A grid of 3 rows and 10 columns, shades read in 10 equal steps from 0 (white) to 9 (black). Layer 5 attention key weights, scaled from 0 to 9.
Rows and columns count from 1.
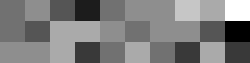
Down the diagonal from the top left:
5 6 3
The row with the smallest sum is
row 1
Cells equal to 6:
3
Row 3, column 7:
5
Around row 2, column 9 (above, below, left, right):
3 3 4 9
